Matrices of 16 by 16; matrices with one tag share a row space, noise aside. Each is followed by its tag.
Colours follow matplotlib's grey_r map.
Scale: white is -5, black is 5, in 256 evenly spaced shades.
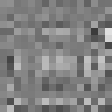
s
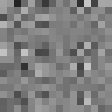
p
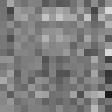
s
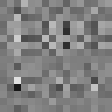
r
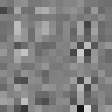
p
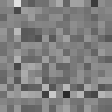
r
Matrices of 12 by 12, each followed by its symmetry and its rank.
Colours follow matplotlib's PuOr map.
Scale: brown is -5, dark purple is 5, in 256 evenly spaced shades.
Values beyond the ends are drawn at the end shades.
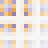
symmetric, rank one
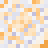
symmetric, full rank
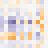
neither, rank two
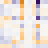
neither, rank two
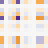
symmetric, rank one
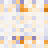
neither, rank two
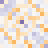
symmetric, full rank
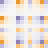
symmetric, rank one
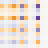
neither, rank one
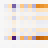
neither, rank one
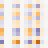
neither, rank one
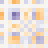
symmetric, rank two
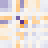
symmetric, rank two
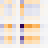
neither, rank one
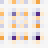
symmetric, rank one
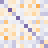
symmetric, full rank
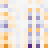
neither, rank two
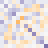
symmetric, full rank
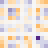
symmetric, rank two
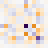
symmetric, rank two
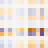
neither, rank one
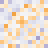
symmetric, full rank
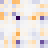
symmetric, rank two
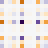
symmetric, rank one
